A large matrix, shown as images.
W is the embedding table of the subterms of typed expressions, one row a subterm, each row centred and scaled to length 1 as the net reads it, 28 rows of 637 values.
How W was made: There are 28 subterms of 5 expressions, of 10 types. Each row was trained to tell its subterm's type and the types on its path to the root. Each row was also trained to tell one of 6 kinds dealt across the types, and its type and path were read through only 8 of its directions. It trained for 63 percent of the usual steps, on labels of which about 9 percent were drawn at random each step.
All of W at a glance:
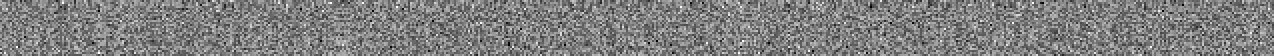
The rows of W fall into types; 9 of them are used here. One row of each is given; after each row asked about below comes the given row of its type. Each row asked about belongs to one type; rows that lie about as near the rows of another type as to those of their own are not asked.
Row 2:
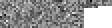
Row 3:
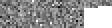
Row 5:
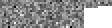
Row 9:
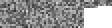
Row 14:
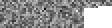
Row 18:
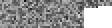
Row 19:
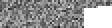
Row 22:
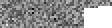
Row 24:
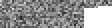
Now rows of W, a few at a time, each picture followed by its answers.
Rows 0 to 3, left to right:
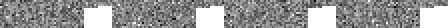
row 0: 14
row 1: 2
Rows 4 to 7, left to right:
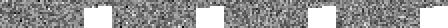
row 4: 22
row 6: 9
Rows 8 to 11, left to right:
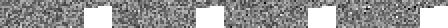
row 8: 5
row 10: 19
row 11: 24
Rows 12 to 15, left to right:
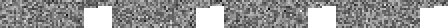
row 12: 18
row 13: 24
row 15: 9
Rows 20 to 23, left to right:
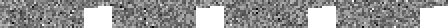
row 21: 22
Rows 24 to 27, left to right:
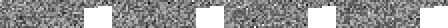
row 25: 19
